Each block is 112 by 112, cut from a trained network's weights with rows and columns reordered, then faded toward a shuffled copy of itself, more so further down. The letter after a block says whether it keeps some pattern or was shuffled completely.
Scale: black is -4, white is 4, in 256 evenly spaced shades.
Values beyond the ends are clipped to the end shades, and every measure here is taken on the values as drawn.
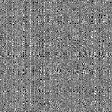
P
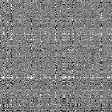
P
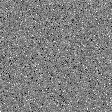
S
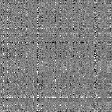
P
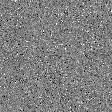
S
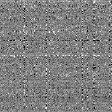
P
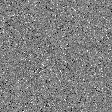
S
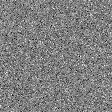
S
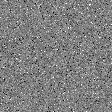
S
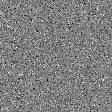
S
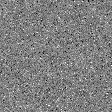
S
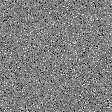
S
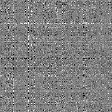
P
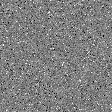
S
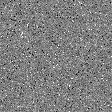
S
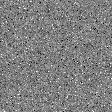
S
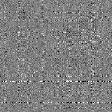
P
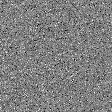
S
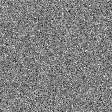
S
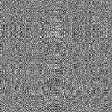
P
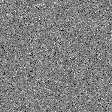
S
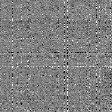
P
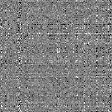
P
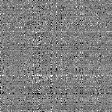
P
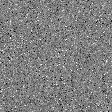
S
